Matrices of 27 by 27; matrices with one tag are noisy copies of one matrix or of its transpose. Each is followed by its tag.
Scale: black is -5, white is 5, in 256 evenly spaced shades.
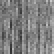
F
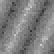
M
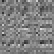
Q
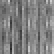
F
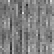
F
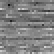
F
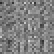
Q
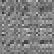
Q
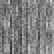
F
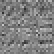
Q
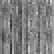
F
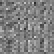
Q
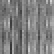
F
